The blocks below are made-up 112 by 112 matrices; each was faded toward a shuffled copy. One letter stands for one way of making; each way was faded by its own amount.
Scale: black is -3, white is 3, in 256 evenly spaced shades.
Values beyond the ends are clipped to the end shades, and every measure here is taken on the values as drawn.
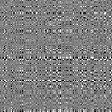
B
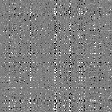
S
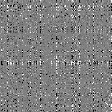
S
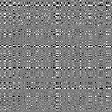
B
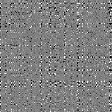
S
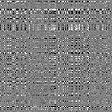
B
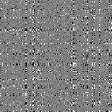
S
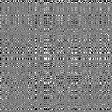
B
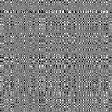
B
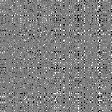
S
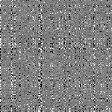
S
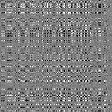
B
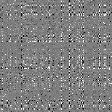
S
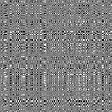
B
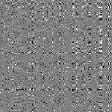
S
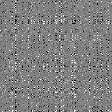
S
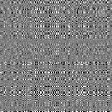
B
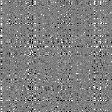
S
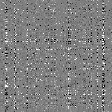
S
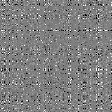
S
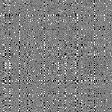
S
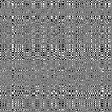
B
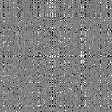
S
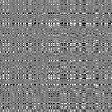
B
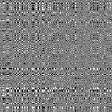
B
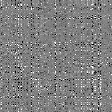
S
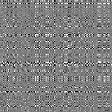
B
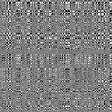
B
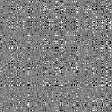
S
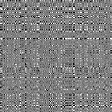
B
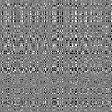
B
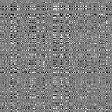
B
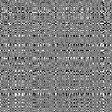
B
